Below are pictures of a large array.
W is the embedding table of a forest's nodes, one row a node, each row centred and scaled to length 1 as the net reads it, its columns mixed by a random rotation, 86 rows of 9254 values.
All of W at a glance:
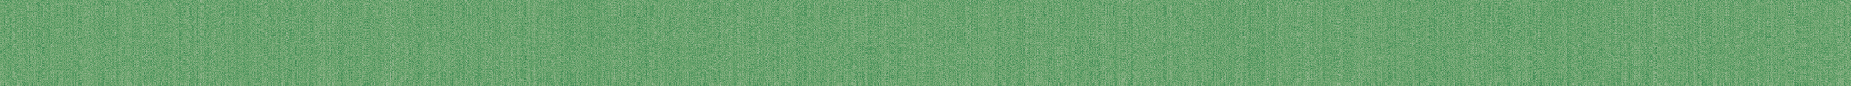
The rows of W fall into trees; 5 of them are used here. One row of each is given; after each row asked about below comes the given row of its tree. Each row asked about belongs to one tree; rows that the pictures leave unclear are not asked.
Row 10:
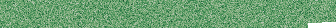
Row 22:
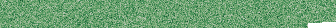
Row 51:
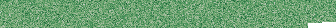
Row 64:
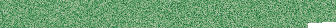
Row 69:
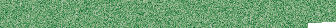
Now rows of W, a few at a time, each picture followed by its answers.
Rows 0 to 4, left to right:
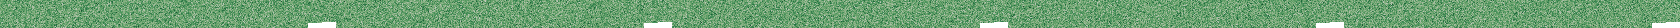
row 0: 69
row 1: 22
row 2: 10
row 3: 64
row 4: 64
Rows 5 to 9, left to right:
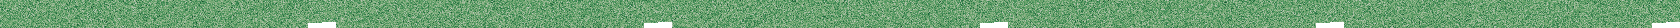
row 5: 10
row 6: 51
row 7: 10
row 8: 51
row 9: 51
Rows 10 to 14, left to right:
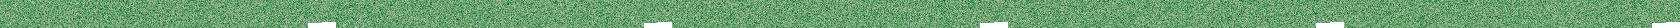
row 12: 10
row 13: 51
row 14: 10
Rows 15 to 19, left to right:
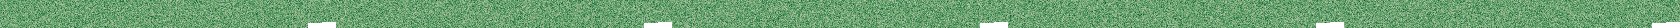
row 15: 10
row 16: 51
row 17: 22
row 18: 64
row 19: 22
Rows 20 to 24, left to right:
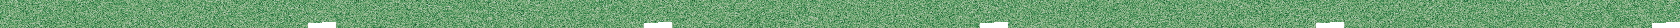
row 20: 51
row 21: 22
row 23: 51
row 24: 10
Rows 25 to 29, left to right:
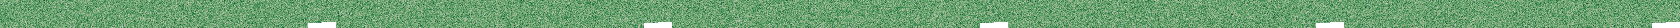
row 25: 22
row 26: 64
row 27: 69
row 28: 22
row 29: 64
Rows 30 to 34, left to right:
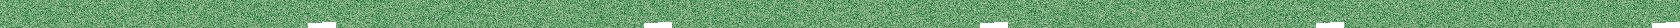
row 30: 51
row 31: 22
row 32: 51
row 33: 51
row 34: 10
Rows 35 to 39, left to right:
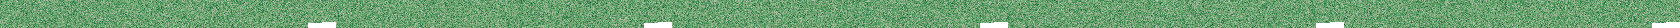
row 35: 51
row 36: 64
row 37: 64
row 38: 22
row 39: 51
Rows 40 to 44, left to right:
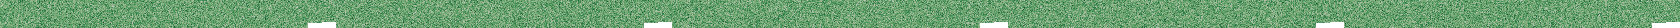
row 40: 22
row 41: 51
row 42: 22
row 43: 69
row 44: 10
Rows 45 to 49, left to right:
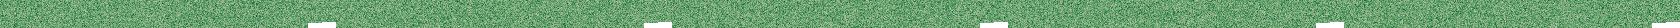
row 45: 64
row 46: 10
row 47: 69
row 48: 69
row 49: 22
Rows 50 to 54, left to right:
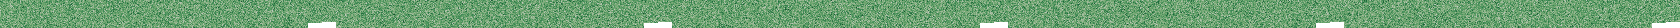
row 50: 69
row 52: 69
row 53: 69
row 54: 22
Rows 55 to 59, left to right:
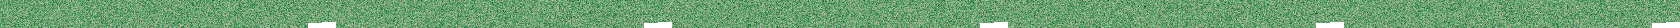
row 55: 64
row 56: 51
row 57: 10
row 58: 51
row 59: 51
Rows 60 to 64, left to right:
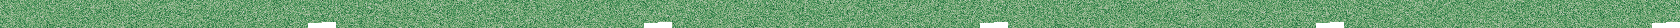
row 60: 69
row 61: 69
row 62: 10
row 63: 69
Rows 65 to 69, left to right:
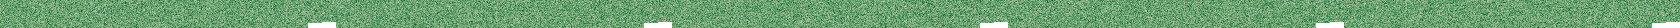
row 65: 69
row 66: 22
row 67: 51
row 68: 22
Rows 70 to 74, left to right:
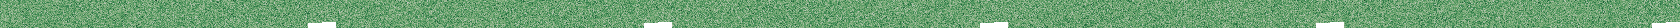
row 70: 51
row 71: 64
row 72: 10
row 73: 10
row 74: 22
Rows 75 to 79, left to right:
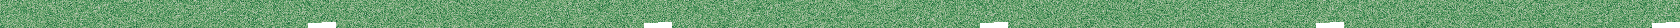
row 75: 69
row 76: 10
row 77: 69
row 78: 10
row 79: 10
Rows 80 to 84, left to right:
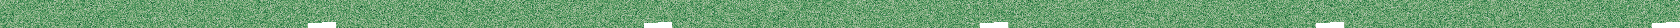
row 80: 22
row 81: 10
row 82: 22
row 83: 22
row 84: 22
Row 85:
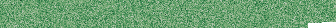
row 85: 22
